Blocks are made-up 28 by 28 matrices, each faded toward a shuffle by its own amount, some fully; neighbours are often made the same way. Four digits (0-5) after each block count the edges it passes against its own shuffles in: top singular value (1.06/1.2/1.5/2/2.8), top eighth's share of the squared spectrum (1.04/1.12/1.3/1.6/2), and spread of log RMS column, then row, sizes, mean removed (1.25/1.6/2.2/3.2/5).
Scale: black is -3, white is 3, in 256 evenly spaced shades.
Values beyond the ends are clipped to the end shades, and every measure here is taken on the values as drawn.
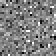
0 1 0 0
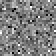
0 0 0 0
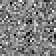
0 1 0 0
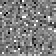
0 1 0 0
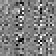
3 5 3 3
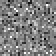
0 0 0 0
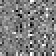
3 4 2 0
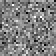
0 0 0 0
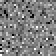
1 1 0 0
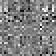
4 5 2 2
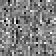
3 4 1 1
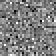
0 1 0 0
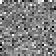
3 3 0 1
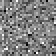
0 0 1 0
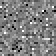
0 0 0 0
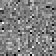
2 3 2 0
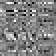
3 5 1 3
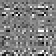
4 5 2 3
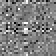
3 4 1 2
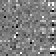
3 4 1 0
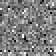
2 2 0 0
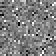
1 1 0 0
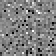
2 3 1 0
